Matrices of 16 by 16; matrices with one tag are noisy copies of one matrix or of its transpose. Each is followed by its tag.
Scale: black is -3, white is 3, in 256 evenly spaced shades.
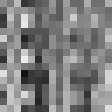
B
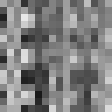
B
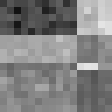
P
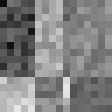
P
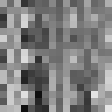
B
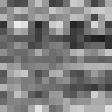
B
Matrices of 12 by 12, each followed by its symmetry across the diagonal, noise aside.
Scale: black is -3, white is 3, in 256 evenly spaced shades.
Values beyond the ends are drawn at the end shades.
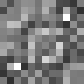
symmetric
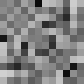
symmetric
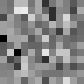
neither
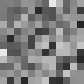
symmetric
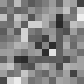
symmetric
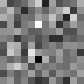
neither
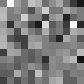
neither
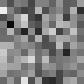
neither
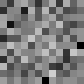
symmetric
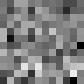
neither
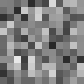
neither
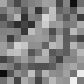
symmetric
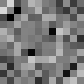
symmetric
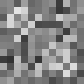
symmetric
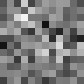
neither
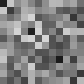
symmetric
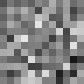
symmetric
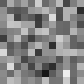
neither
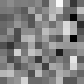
neither
